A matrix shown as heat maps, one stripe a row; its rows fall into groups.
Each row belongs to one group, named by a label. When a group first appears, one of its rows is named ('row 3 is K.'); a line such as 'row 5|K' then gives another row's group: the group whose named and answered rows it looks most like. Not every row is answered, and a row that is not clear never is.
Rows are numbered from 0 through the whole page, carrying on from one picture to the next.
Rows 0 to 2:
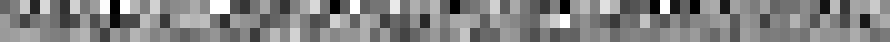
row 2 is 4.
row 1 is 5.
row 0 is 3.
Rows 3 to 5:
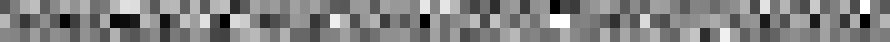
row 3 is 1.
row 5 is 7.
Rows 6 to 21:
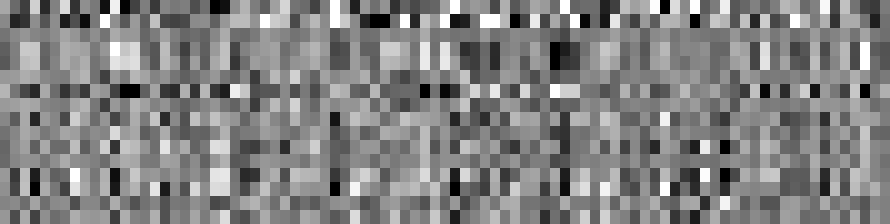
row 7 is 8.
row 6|7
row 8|1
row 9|1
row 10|1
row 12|5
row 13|4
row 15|1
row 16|3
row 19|3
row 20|7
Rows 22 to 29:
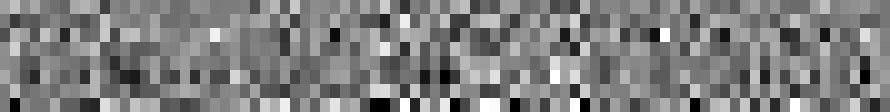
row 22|4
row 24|3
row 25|4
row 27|5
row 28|4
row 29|8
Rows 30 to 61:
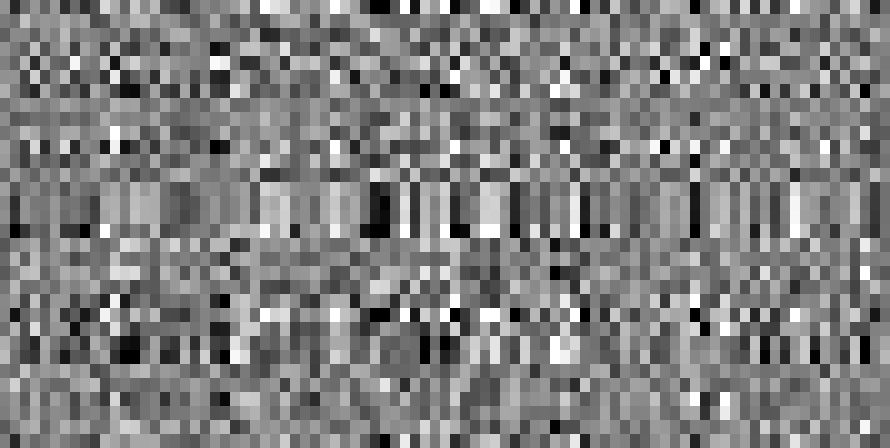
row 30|8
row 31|4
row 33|7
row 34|3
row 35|7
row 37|1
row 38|8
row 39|1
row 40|7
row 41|8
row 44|8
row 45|8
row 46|8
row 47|1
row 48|7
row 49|1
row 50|4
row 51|7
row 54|5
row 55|5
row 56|4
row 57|4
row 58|7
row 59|7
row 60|1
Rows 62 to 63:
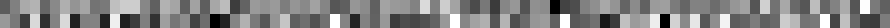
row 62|1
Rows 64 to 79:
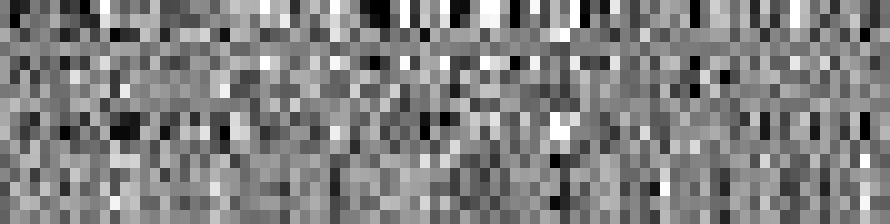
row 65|8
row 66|5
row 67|1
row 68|8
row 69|3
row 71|4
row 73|5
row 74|7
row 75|1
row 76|3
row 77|3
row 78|1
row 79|3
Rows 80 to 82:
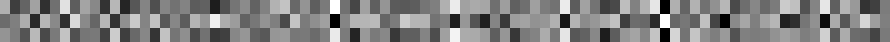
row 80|7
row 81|3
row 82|7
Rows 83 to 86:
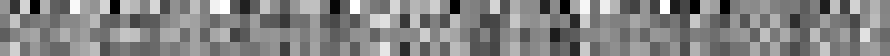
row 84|4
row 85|1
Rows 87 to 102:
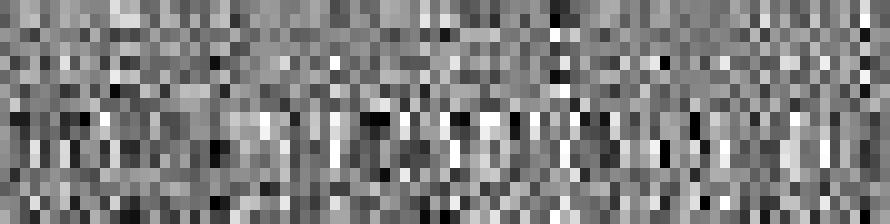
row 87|1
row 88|1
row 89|5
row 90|1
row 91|7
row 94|4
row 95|8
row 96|8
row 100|4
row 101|7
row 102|5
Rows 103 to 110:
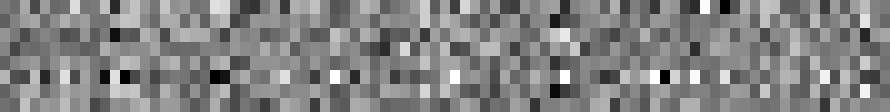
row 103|3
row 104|1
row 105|5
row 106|8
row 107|1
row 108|7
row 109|1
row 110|4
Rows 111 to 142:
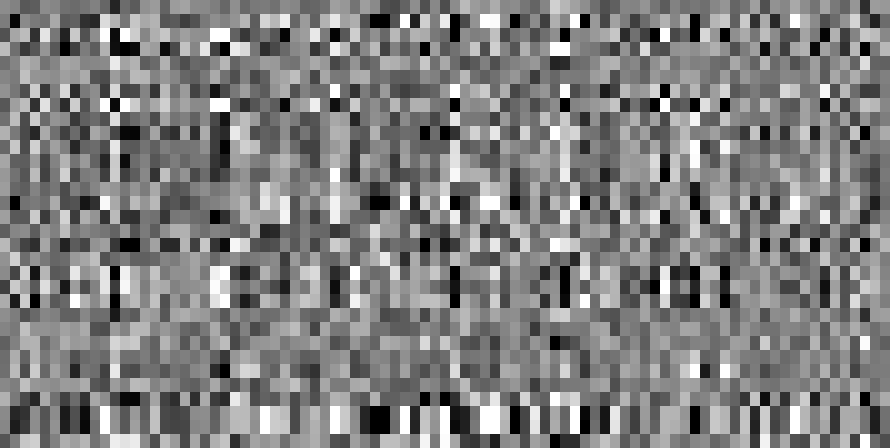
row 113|3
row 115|1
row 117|7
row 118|3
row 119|7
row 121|7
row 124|8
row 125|8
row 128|5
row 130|3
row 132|3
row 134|4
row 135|1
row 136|7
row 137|7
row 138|4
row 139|5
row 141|8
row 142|1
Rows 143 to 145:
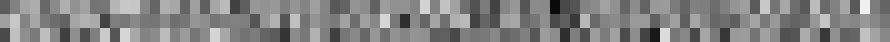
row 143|1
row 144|4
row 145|3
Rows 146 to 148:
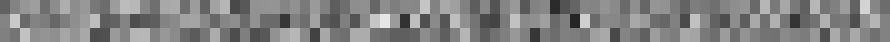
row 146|1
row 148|4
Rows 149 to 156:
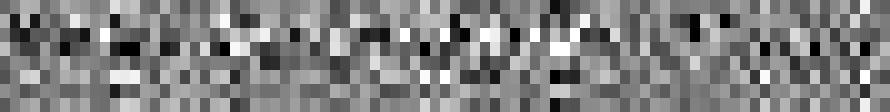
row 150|3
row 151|8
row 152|5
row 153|4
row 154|1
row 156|1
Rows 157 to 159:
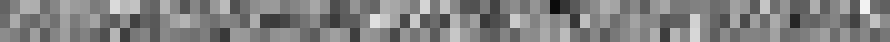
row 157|1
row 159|7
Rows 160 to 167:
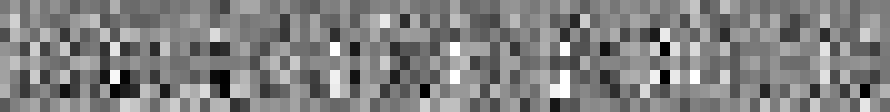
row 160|7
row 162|3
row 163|7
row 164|4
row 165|7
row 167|1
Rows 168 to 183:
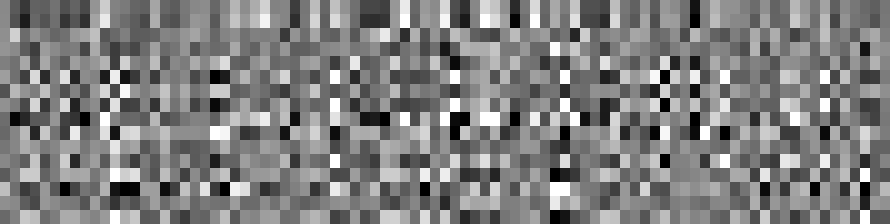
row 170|4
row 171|5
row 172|3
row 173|7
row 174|3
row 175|7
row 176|8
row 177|3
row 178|1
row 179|7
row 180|1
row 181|5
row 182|5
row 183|1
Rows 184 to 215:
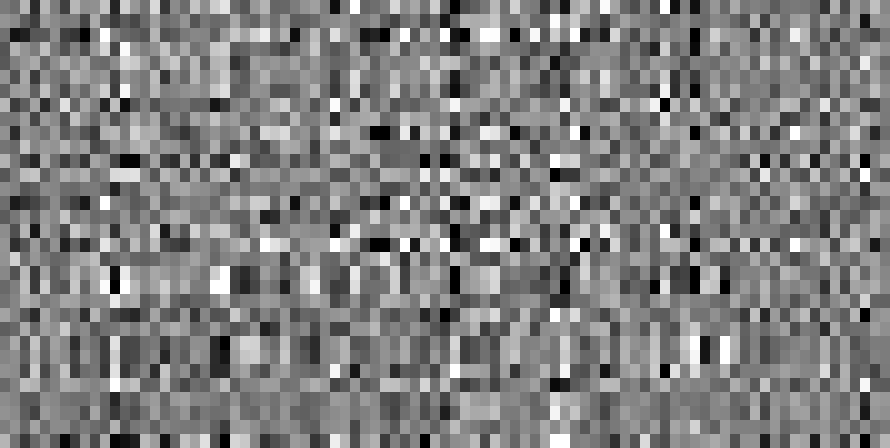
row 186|8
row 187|3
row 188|1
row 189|3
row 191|7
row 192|3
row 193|8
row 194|4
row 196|1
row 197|5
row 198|8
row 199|4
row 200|3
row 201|8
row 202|4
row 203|3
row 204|3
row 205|1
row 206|5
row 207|4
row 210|7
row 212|5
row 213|5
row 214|7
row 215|5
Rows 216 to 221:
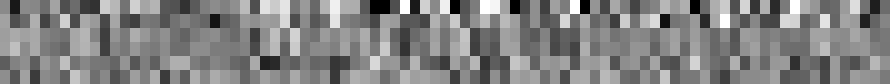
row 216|8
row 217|7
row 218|4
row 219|4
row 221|3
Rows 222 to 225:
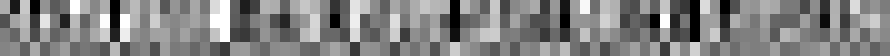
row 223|3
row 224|3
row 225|7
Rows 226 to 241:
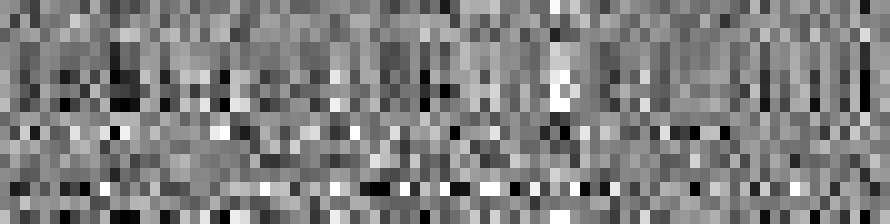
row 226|5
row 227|3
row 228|1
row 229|5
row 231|5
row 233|5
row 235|3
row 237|4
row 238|5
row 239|8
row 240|4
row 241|5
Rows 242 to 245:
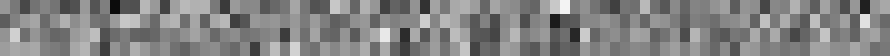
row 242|5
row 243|1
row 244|4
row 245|4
